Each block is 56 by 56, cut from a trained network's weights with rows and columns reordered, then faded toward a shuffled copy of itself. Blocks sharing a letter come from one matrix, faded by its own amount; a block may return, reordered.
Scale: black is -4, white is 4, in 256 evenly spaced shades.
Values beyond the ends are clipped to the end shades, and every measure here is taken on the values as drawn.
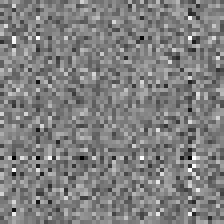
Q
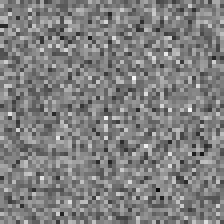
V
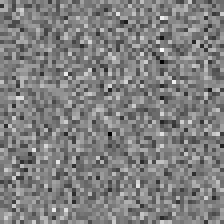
V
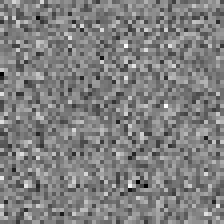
Q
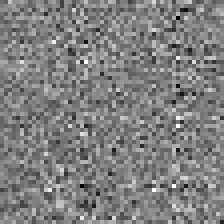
Q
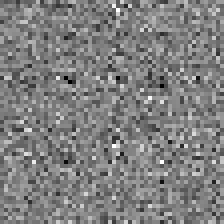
Q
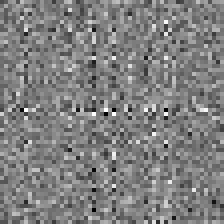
Q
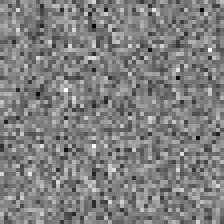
V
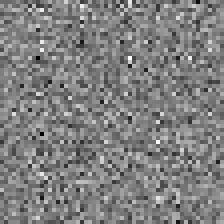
Q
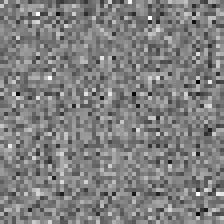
Q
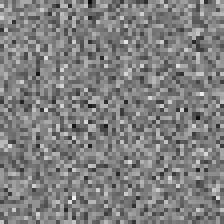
V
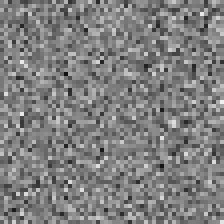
V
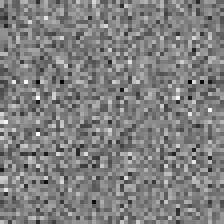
Q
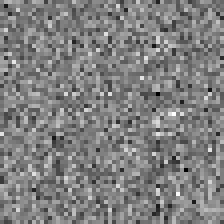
V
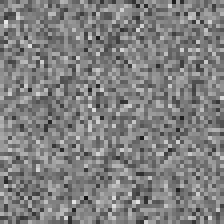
V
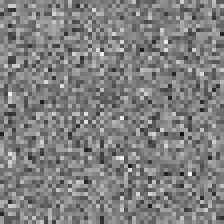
V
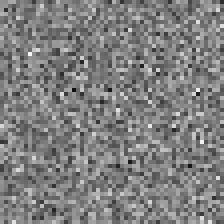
V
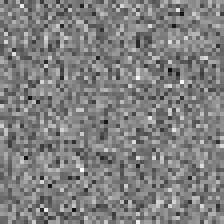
V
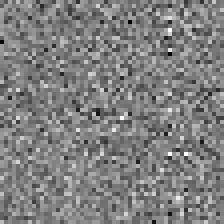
V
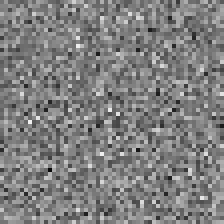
V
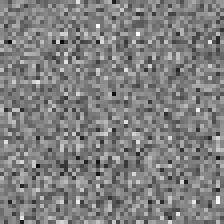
Q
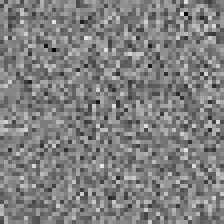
V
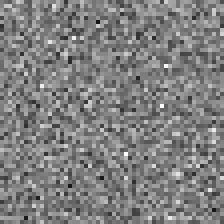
V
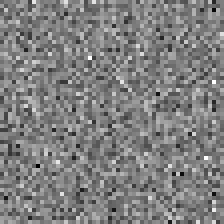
V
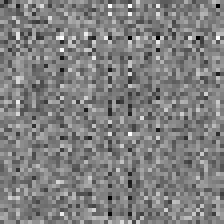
Q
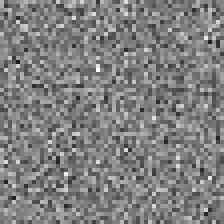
V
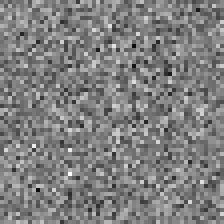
V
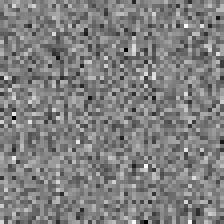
Q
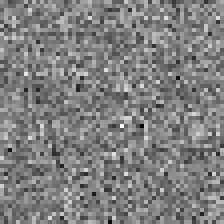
V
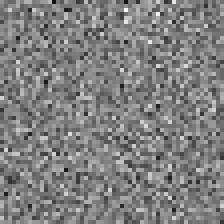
V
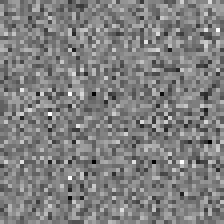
Q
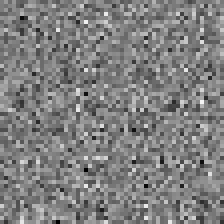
Q
